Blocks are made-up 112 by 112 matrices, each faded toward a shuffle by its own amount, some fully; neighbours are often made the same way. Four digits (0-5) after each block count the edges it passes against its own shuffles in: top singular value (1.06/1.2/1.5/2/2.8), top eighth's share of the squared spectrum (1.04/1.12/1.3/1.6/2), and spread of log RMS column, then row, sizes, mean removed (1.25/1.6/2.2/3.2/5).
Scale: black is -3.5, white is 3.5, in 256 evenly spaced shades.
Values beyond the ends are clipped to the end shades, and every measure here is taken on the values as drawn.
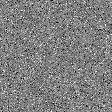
0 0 0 0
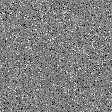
1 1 0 0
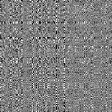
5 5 4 3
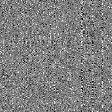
4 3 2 1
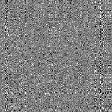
4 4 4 2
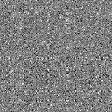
4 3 2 2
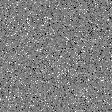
2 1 0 0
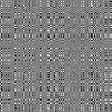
5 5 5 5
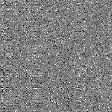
4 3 2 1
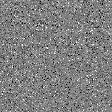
3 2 1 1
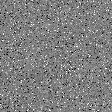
2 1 0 0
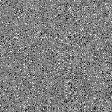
4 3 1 1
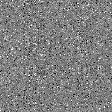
3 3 1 1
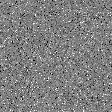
2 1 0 0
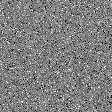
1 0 0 0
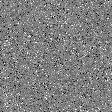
0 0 0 0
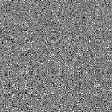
4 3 2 2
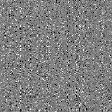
4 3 3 1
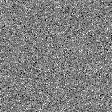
3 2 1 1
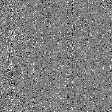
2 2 3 0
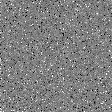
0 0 0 0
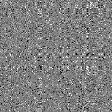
4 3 2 2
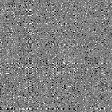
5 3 2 3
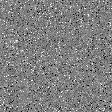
3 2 1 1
